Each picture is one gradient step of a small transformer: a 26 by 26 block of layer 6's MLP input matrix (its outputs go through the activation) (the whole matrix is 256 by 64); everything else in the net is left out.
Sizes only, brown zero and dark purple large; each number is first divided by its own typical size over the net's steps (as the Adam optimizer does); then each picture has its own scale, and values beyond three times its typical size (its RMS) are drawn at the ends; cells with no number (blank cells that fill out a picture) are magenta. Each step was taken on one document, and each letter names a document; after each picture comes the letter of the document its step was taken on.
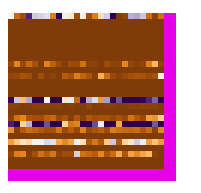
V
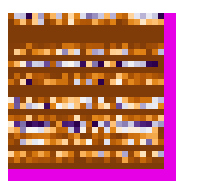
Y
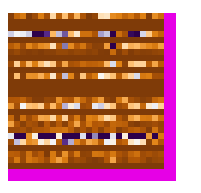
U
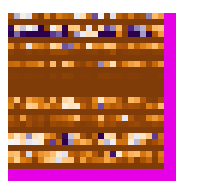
U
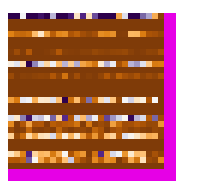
U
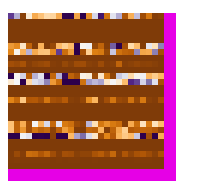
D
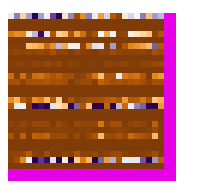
D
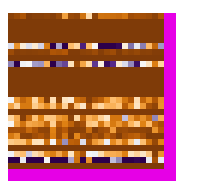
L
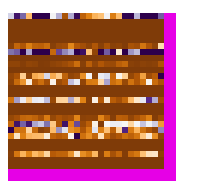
Y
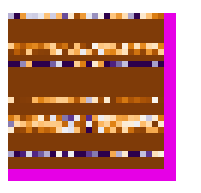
L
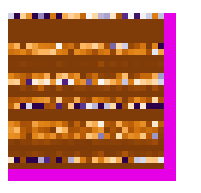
D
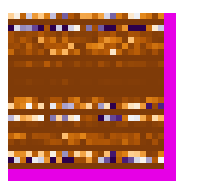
U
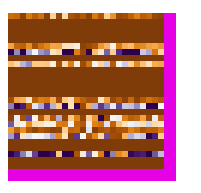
L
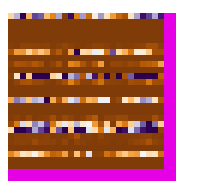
Y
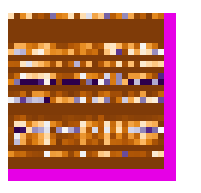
Y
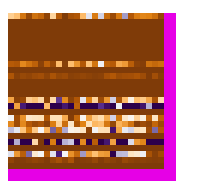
V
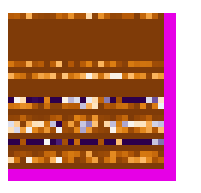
V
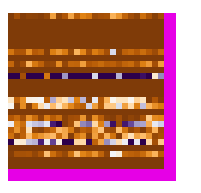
V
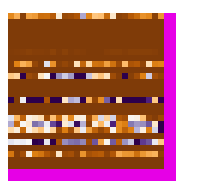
V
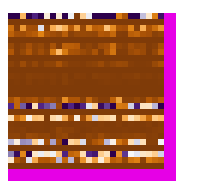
U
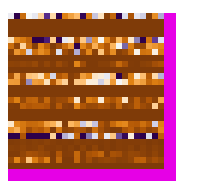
D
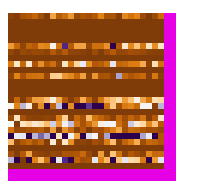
U
